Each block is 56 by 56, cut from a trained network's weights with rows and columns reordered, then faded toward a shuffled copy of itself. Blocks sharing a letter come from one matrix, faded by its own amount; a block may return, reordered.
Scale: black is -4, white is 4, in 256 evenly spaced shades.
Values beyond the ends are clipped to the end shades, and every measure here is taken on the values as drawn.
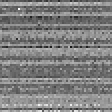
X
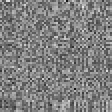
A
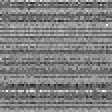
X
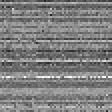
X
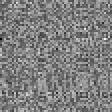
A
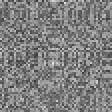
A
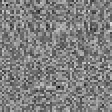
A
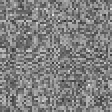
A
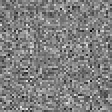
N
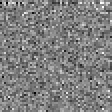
N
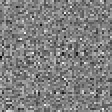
N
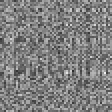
A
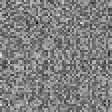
A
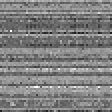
X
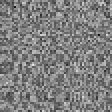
A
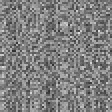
A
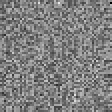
A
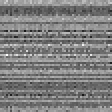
X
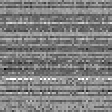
X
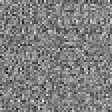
N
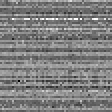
X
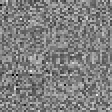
A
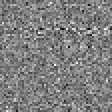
N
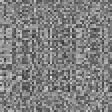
A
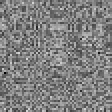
A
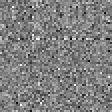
N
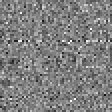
N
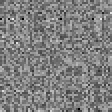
A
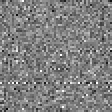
N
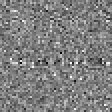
N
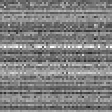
X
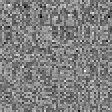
A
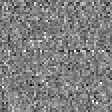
N
